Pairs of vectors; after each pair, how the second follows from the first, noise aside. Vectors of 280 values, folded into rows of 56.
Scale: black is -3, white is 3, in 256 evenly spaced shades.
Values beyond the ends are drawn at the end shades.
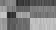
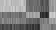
reversed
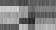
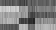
copied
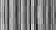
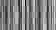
reversed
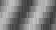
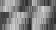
wrapped around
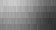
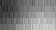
reversed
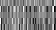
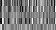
reversed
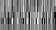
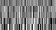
wrapped around
